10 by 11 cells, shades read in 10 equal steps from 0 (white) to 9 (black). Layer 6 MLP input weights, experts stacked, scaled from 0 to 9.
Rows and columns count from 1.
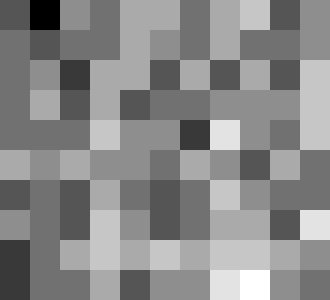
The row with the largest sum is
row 7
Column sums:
53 51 50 32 41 45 45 29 33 47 34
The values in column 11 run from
1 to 5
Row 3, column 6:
6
